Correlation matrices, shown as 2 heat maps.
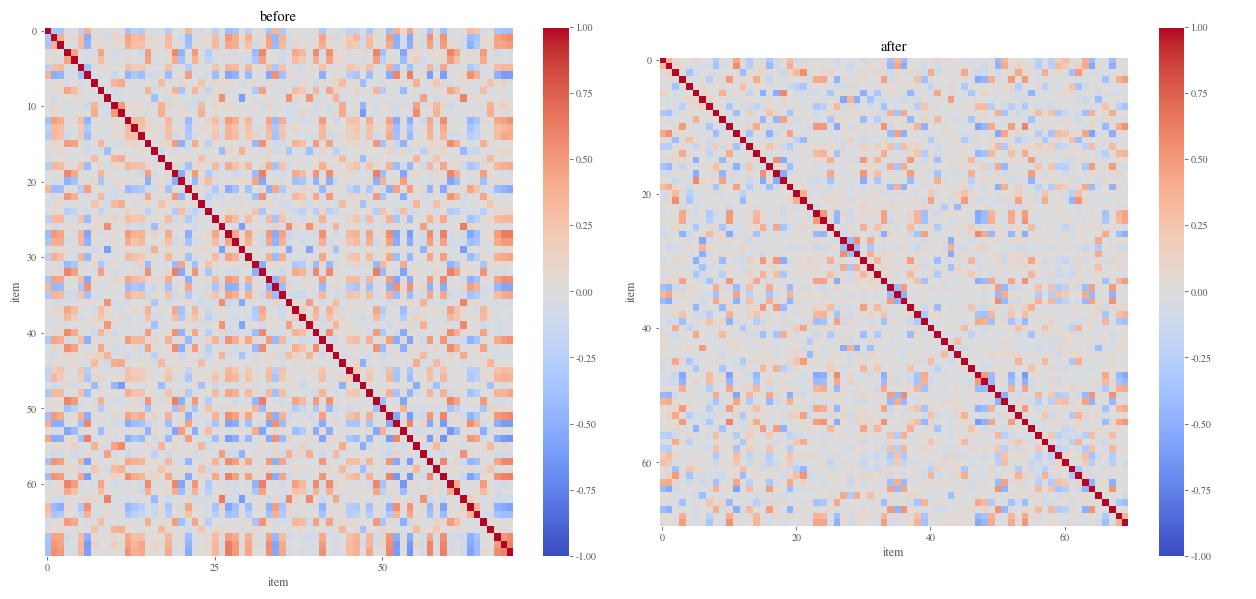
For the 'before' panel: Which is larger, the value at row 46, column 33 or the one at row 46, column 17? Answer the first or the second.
the first
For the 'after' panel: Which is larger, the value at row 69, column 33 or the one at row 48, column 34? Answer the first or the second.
the first
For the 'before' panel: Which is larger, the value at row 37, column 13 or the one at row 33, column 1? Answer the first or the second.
the second
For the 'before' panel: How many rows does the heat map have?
70
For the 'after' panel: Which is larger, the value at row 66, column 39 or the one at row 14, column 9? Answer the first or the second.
the first
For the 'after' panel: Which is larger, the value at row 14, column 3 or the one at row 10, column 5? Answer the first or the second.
the first
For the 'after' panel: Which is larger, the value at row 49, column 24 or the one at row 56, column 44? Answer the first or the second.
the first
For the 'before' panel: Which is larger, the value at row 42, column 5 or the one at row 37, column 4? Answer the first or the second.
the second
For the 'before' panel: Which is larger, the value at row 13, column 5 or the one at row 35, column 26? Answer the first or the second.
the first
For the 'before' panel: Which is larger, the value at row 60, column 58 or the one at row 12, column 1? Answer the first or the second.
the second
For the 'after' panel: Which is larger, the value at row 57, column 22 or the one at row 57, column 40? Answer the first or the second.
the second
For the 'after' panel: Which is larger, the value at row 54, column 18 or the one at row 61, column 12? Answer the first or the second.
the second
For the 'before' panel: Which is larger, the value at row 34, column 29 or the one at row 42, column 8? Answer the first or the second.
the second
